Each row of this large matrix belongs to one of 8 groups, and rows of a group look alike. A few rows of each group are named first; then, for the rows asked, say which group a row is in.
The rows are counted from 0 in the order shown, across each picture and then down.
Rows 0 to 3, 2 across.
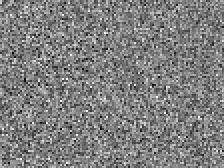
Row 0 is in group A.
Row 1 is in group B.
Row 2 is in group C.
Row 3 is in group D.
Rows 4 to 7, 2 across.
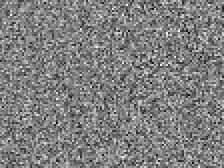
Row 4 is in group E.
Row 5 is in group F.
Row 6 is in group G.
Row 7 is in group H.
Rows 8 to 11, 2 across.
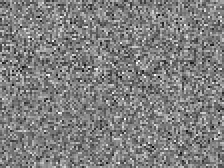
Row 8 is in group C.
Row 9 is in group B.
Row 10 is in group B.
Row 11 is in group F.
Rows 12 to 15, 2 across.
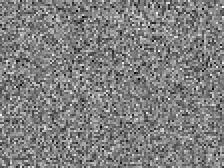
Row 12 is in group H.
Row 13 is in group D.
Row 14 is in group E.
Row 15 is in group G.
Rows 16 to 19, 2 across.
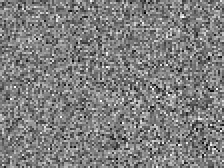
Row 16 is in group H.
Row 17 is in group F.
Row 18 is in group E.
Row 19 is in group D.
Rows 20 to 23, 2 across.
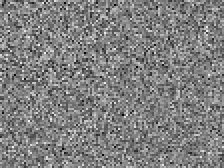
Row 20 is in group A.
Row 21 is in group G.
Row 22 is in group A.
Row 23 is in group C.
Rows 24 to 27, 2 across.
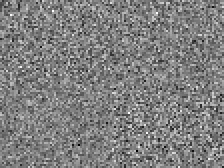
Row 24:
E
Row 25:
D
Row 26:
H
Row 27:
G
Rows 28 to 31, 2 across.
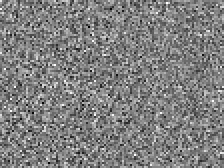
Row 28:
F
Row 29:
D
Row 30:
E
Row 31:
E
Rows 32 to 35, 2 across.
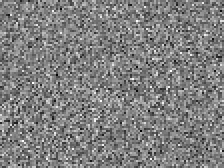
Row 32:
E
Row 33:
G
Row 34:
E
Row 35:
D
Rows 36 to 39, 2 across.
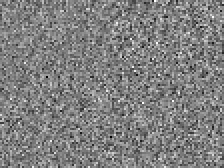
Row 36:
B
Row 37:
E
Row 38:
E
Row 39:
C
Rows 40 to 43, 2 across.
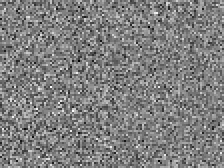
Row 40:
H
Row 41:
D
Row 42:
C
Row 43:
B
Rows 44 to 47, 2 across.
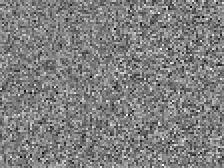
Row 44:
G
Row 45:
H
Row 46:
B
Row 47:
C
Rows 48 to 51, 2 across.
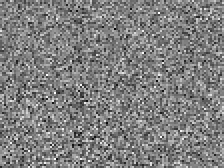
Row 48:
H
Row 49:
H
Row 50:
H
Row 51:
A
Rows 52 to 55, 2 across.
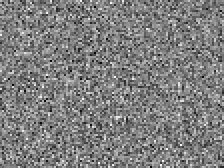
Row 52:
H
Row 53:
G
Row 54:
B
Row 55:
F
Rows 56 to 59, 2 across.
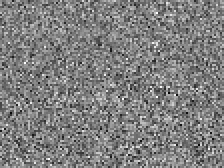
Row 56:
B
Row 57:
D
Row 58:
C
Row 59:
D
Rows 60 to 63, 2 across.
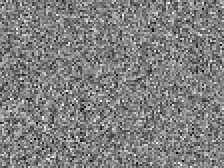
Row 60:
G
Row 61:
D
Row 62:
E
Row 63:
A
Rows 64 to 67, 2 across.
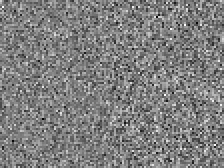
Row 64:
F
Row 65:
B
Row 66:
B
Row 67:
E
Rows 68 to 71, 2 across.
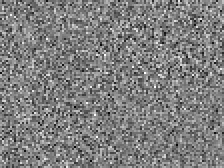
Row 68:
C
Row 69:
E
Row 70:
G
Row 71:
B
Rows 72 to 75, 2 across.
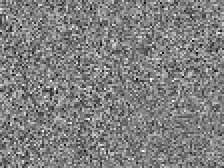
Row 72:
C
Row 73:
A
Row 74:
D
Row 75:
C
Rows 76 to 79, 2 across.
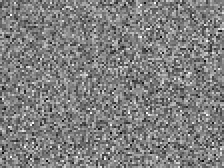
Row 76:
E
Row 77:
A
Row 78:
B
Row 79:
G
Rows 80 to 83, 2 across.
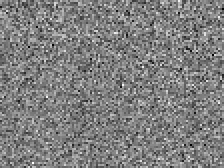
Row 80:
D
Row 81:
F
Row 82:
H
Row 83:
H
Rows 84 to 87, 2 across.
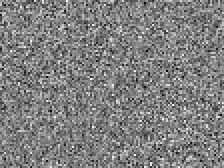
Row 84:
B
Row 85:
A
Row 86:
B
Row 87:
A
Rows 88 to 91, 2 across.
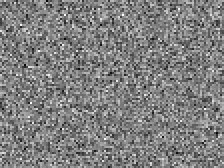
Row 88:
C
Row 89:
C
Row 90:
C
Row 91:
A
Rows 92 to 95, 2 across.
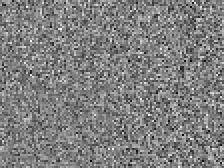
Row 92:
B
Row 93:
H
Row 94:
G
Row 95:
G
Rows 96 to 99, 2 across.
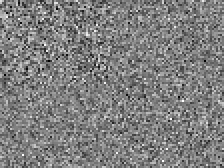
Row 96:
D
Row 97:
H
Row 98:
A
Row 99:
F
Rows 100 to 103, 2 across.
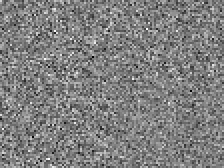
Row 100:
A
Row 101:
G
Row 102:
C
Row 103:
H
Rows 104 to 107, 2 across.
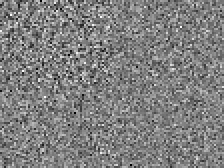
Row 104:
E
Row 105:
G
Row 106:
D
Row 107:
E
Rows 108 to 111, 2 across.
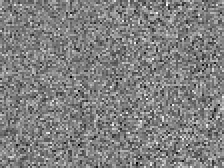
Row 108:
F
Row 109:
D
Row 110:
H
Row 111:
A
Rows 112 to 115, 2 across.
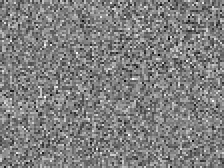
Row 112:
E
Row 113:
G
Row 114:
D
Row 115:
E
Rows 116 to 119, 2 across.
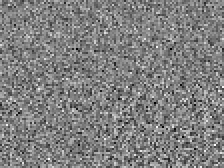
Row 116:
A
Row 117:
B
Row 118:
C
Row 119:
E
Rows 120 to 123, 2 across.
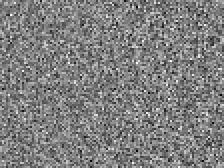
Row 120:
E
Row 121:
B
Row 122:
G
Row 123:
G
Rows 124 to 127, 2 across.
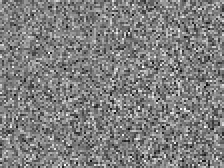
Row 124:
A
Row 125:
F
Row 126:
F
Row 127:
B
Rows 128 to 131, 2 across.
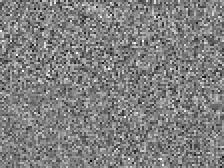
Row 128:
E
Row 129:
B
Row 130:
G
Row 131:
C
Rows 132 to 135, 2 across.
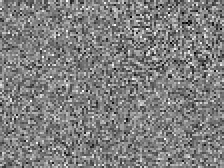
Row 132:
F
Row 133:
G
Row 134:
F
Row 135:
H
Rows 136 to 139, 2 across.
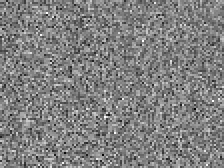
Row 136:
H
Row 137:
B
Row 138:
A
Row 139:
E
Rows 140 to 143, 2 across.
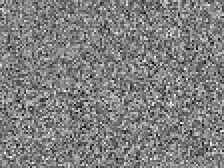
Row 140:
G
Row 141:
F
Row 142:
H
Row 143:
D
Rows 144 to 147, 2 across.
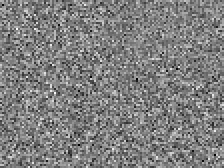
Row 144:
G
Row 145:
A
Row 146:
H
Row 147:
G
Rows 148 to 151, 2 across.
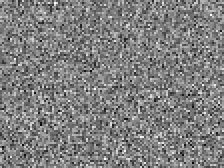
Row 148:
D
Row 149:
E
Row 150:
B
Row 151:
H
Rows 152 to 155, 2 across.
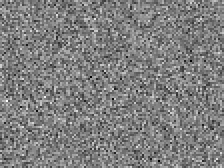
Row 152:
G
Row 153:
H
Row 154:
D
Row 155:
B
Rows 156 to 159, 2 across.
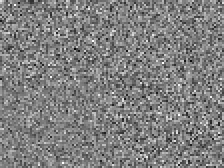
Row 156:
F
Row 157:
H
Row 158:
A
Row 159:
F
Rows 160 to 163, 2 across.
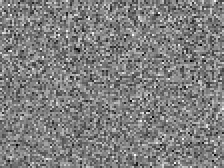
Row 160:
F
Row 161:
H
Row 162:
H
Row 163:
A
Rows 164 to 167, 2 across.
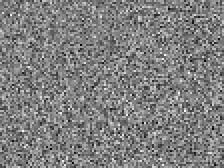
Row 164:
E
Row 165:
H
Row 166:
B
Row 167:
C
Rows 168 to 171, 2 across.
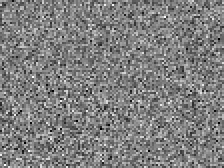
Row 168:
B
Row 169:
H
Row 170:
C
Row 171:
H
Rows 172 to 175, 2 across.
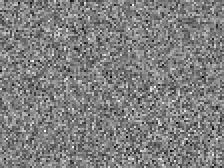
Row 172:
F
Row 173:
G
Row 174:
B
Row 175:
C
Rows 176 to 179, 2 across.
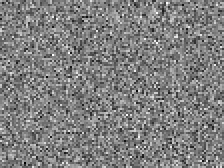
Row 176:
H
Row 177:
D
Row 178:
A
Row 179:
B
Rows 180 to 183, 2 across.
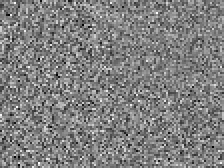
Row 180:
E
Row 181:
D
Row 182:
E
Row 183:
H
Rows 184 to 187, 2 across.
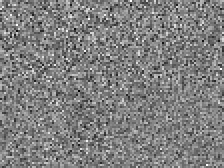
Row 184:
F
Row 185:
B
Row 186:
H
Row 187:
F
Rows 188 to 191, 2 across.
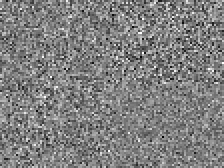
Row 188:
F
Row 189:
C
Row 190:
D
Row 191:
A
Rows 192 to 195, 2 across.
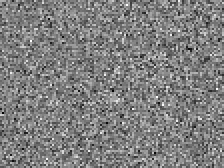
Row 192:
B
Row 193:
F
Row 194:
H
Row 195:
D
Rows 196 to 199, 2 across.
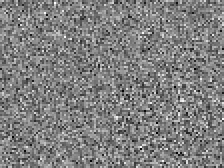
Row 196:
D
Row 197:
A
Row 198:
G
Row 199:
F
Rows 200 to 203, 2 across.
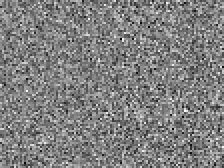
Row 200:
D
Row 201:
D
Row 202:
A
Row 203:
C
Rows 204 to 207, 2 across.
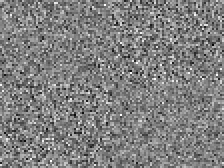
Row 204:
D
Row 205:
B
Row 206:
F
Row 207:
A
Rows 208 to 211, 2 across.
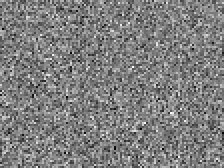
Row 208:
H
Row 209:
E
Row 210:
F
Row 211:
B
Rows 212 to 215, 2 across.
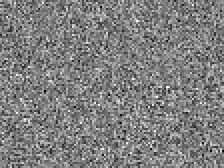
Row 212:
C
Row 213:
G
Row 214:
G
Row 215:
D
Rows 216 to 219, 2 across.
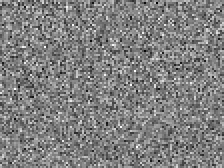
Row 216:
B
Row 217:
A
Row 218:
F
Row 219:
B
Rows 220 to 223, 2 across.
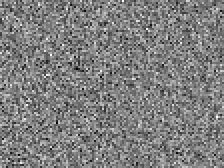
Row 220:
C
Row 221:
G
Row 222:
G
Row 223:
A
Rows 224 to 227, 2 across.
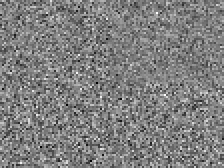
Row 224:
H
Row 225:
D
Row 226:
G
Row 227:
E
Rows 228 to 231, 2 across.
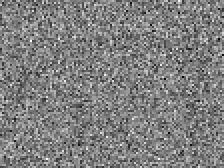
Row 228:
B
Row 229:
F
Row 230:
H
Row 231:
H
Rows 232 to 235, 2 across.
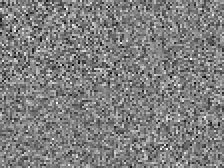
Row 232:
C
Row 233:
B
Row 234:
H
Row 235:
F
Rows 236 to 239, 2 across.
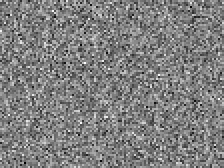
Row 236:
E
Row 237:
H
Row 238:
A
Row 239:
E
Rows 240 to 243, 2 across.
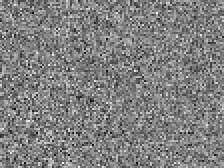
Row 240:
F
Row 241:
D
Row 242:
A
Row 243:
A
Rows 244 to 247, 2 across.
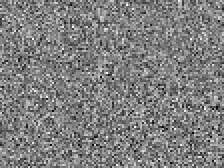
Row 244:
C
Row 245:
F
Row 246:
H
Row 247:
C
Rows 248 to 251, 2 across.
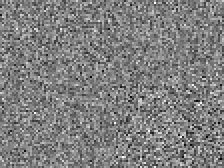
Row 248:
G
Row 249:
B
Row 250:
G
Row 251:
H
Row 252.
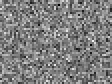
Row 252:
F
